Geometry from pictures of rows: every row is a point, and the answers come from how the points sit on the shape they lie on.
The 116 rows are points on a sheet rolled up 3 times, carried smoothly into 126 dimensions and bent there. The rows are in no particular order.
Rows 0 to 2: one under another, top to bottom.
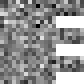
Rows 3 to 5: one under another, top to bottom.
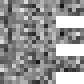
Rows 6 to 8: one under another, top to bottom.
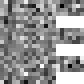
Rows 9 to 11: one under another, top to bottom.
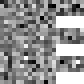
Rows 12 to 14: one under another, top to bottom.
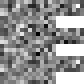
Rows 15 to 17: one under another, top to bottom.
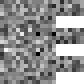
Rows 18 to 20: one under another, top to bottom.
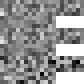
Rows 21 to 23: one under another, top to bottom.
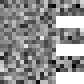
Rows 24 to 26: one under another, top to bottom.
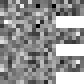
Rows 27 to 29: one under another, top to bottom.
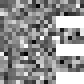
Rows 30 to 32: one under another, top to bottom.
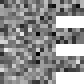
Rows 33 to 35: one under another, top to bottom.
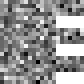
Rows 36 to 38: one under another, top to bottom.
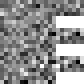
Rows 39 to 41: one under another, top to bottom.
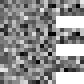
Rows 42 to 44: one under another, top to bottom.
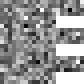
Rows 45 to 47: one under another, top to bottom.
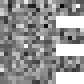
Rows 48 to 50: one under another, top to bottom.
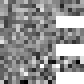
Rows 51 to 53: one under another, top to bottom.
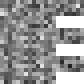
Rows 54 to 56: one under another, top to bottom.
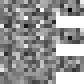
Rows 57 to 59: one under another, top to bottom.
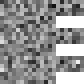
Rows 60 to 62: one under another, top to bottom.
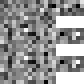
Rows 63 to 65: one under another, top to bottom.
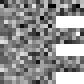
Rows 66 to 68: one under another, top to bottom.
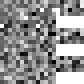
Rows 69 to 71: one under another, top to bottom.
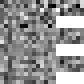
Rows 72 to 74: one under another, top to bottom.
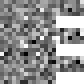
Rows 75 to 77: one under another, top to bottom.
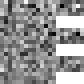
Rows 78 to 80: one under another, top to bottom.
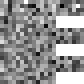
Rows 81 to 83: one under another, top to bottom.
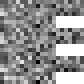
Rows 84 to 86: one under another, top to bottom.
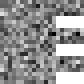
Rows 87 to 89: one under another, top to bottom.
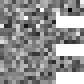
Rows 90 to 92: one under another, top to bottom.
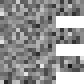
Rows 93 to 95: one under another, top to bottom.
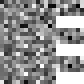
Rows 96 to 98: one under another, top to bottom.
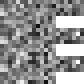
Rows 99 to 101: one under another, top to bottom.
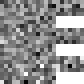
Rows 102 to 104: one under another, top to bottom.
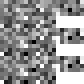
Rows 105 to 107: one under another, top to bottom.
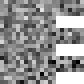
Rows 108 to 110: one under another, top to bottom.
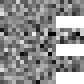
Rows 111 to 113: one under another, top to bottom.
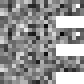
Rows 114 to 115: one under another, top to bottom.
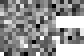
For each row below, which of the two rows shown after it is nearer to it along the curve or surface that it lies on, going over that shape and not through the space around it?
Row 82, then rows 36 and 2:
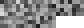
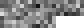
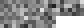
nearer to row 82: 36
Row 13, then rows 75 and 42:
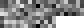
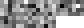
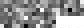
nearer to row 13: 75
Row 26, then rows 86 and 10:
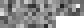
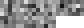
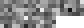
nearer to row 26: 86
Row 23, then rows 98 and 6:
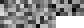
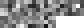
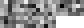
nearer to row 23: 98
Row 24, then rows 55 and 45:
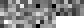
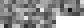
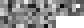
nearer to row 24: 45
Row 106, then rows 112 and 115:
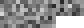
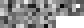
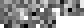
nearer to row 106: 112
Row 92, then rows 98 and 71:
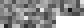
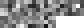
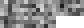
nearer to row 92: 71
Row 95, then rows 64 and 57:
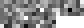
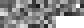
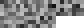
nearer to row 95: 57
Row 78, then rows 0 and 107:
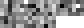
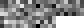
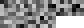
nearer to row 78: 0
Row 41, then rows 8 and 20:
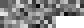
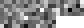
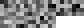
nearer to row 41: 20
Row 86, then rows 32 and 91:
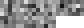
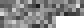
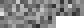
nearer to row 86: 32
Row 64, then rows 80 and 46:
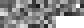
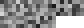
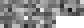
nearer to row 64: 80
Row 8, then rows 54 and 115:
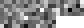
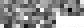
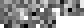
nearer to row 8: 54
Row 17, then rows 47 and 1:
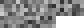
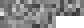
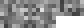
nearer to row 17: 47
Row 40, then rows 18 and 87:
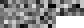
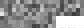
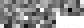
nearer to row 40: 87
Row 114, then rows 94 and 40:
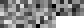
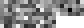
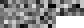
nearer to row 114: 40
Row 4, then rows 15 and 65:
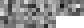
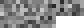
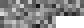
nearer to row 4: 65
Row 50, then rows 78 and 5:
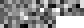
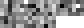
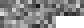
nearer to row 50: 78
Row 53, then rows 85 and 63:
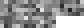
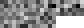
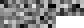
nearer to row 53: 85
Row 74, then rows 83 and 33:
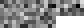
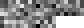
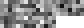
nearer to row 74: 33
